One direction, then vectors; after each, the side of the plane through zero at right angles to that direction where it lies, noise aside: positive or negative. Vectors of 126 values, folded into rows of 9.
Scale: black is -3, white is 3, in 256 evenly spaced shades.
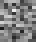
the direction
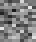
negative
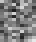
negative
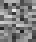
positive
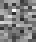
positive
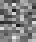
negative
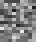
negative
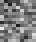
negative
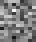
positive
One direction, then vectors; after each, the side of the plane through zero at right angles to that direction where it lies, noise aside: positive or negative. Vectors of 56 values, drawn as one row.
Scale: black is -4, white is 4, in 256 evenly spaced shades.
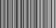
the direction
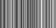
positive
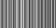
negative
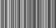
negative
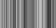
negative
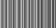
negative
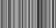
negative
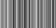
negative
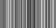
positive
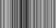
positive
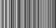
negative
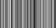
positive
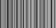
positive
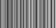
positive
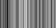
positive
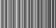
negative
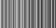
negative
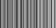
positive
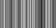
negative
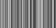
positive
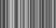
positive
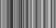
positive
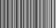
positive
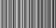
negative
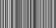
positive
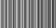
negative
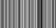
negative
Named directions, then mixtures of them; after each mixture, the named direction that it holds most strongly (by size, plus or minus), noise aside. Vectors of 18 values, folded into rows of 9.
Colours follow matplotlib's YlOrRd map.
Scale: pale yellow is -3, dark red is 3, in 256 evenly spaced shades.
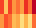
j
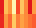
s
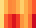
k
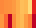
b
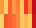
j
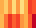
k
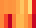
b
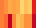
b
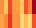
j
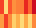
j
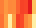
b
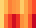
k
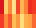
s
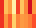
s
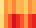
k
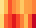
k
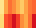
k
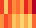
j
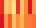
s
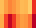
b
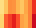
k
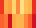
b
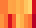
b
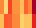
j
